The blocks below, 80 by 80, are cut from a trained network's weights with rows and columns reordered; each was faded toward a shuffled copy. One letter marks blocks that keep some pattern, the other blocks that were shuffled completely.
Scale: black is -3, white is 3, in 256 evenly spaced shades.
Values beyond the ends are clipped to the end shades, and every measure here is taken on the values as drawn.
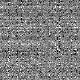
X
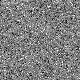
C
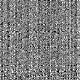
X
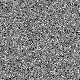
C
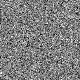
C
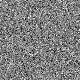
C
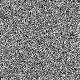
C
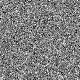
C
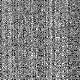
X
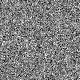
C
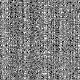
X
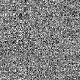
X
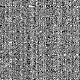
X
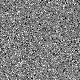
C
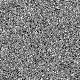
C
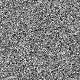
C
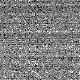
X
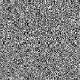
X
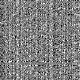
X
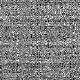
X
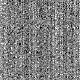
X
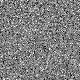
C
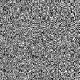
X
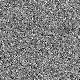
C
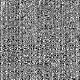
X
